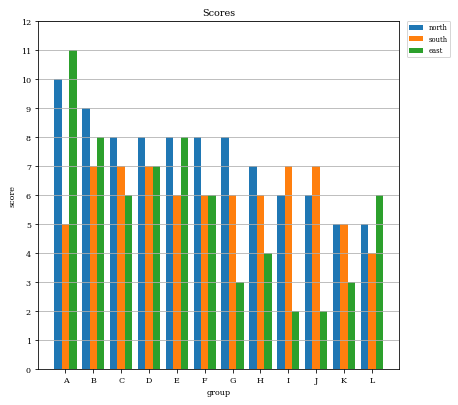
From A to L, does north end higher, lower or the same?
lower
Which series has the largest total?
north
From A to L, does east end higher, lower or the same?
lower
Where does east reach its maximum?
A
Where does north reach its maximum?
A
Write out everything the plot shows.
Title: Scores
x-axis: group, ticks A B C D E F G H I J K L
y-axis: score, ticks 0 1 2 3 4 5 6 7 8 9 10 11 12
Legend: north, south, east
Values:
north: 10 9 8 8 8 8 8 7 6 6 5 5
south: 5 7 7 7 6 6 6 6 7 7 5 4
east: 11 8 6 7 8 6 3 4 2 2 3 6
